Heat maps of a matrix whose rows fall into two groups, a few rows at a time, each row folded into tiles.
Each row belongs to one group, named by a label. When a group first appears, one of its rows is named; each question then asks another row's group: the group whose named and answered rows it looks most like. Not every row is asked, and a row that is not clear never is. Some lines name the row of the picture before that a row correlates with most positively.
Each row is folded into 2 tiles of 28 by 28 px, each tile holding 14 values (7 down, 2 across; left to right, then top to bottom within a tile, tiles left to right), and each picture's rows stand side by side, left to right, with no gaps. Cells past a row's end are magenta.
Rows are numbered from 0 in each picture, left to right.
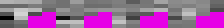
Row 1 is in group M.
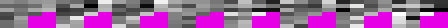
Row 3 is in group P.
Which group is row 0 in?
M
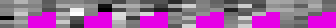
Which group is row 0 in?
M
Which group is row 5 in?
P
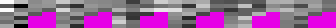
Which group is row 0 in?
P
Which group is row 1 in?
P
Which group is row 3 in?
P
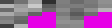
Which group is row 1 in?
M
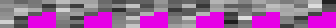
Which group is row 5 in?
P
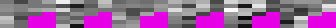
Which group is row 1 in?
P
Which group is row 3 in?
P
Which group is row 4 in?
P
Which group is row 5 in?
M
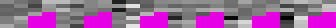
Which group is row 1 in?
P
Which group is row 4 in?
M
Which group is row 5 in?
M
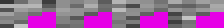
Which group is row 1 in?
P
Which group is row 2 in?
P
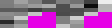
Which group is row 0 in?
M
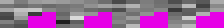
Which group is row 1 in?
M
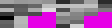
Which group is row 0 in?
M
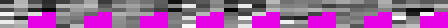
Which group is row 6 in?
P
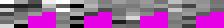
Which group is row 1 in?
P
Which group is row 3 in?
P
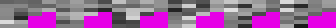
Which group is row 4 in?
P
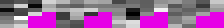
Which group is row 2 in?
M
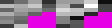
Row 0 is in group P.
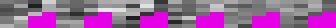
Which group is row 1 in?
M
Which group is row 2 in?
P
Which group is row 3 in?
M
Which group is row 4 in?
P
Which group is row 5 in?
P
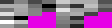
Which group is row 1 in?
P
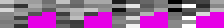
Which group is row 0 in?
P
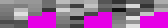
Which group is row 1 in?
P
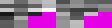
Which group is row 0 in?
M
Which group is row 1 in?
M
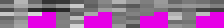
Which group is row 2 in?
P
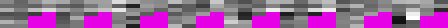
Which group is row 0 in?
M
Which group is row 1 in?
M
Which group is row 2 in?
P
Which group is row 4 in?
M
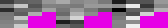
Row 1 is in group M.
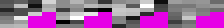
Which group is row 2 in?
P
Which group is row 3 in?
M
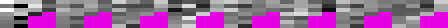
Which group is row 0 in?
P
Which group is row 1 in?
P
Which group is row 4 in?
P
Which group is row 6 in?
P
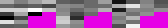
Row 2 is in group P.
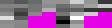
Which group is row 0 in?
M
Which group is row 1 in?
M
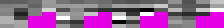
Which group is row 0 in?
M
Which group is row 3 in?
M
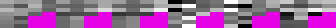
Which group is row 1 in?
M
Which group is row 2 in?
M
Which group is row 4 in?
P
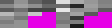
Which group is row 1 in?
P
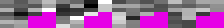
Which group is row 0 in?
M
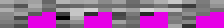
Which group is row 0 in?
P
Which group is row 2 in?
M
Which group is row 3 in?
P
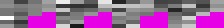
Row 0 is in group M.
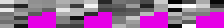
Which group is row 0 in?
P
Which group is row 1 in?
P
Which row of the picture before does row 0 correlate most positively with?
1
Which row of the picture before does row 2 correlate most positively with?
3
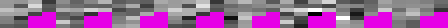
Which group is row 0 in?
P
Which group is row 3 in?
P
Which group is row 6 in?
M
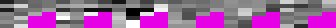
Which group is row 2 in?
M
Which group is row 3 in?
M
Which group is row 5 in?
P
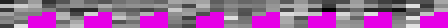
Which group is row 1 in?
M
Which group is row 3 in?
P
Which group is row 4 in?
M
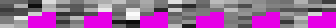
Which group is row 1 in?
M
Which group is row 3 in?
P
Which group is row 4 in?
P
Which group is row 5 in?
M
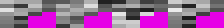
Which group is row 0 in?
P
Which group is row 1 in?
P
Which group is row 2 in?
M
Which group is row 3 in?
P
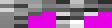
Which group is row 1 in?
M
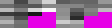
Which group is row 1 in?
M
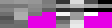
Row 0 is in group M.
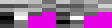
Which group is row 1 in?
M
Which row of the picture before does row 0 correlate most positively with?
0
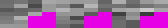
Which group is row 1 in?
P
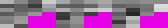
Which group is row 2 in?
M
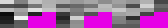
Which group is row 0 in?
M
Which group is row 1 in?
M
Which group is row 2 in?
P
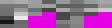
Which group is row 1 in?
M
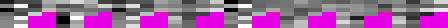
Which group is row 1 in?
M
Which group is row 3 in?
M
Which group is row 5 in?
M
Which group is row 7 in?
M
